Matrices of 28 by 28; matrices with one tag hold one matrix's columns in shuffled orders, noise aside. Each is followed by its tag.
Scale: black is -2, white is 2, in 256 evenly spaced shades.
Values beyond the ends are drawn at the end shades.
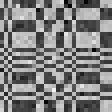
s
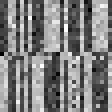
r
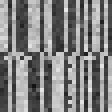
r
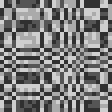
s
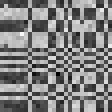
s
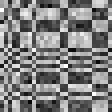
s
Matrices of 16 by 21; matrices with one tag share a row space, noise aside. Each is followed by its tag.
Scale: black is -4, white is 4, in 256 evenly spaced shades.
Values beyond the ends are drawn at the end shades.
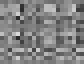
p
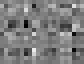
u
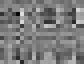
p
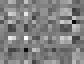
u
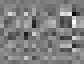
u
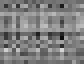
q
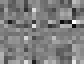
u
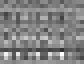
q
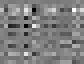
u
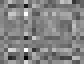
u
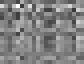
p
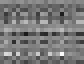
q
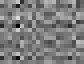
p
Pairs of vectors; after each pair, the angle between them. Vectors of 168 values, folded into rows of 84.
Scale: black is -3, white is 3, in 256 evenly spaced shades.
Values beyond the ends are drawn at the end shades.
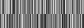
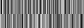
partly opposed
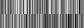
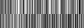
nearly parallel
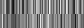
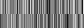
partly opposed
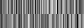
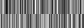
partly opposed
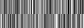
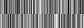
nearly parallel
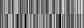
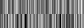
nearly parallel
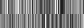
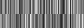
partly aligned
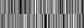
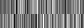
orthogonal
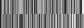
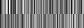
partly aligned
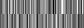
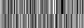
nearly opposite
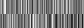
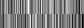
partly aligned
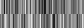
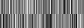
orthogonal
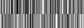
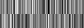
partly opposed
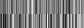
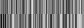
nearly parallel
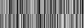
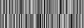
partly aligned
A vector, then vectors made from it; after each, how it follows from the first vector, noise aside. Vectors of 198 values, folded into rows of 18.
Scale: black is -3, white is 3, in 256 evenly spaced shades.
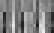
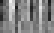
reversed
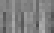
shrunk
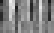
reversed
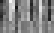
reversed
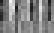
reversed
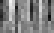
reversed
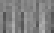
shrunk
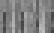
shrunk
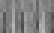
shrunk
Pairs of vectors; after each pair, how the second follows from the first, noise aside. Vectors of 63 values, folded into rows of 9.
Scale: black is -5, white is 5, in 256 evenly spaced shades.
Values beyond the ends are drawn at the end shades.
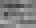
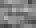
wrapped around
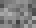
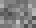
negated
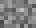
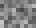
negated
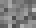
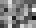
scaled up
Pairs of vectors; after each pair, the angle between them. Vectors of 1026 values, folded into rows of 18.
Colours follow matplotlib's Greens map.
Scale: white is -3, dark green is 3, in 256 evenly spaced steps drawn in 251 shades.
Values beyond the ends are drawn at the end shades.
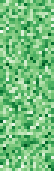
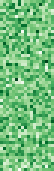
partly aligned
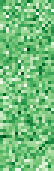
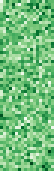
partly opposed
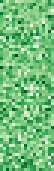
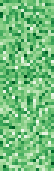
orthogonal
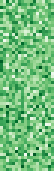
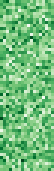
partly aligned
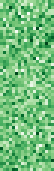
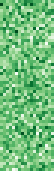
nearly opposite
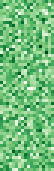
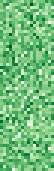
partly aligned
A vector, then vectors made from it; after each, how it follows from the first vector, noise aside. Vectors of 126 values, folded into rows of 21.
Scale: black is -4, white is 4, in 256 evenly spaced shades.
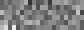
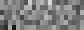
negated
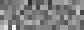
copied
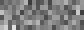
copied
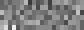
copied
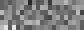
copied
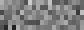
negated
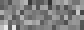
copied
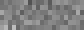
shrunk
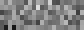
negated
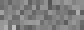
shrunk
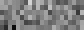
negated
